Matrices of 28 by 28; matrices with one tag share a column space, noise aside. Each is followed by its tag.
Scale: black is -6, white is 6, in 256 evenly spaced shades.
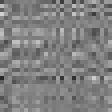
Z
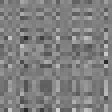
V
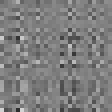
V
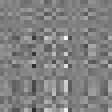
V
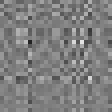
Z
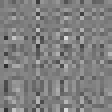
V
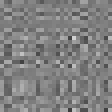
V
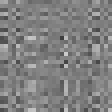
V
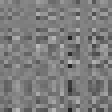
V
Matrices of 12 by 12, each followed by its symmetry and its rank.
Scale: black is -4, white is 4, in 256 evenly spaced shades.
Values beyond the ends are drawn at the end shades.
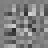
antisymmetric, rank two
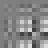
symmetric, rank one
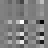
neither, rank one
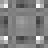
symmetric, rank one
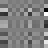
neither, rank one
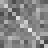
symmetric, full rank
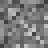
symmetric, full rank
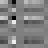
neither, rank one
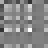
symmetric, rank one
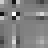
symmetric, rank one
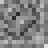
symmetric, full rank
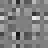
antisymmetric, rank two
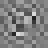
antisymmetric, rank two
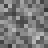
symmetric, full rank
